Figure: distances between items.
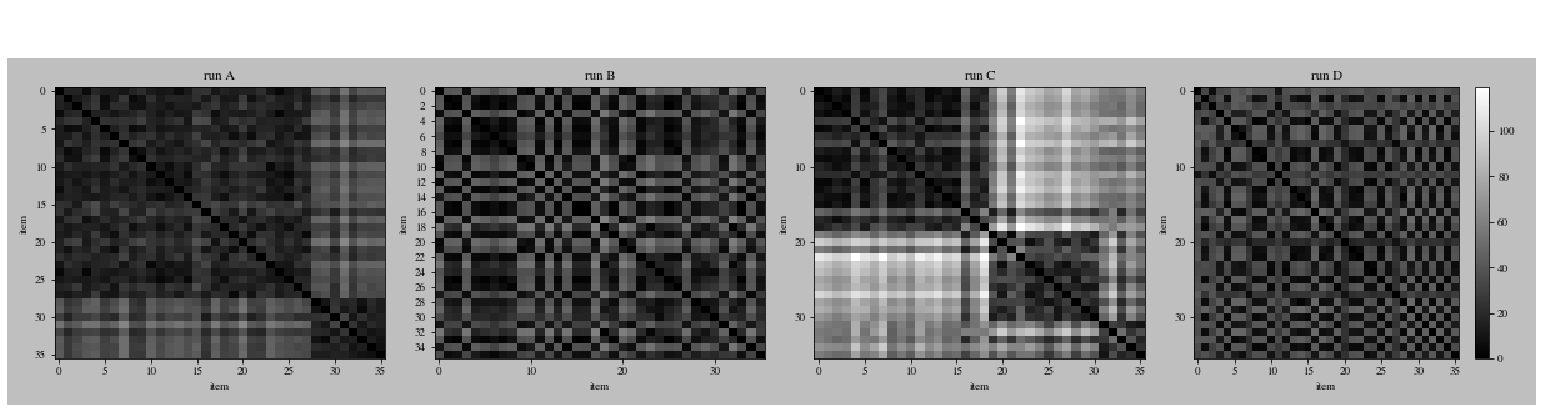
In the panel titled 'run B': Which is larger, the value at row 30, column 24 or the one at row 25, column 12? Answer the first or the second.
the second
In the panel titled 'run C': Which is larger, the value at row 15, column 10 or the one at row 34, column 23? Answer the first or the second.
the second
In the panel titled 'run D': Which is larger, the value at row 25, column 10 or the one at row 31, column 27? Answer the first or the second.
the first
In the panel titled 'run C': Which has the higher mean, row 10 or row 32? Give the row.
32
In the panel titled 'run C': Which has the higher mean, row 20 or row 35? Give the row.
20
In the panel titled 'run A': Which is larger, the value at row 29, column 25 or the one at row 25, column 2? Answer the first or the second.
the first
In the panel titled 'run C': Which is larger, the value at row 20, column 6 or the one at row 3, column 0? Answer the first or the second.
the first
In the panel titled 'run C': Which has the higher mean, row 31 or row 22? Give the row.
22
